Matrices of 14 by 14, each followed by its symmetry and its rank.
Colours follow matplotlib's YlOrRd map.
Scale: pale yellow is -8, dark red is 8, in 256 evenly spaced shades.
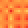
symmetric, rank one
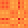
symmetric, rank one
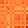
symmetric, rank two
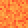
neither, full rank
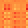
neither, rank one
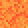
neither, full rank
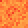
symmetric, full rank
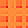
symmetric, rank one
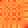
symmetric, rank two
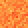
symmetric, full rank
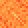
symmetric, full rank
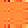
neither, rank one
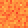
neither, full rank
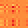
neither, rank one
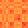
symmetric, rank two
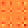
symmetric, rank one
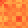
symmetric, rank two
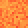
symmetric, full rank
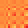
symmetric, rank one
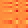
neither, rank one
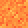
symmetric, full rank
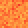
neither, full rank
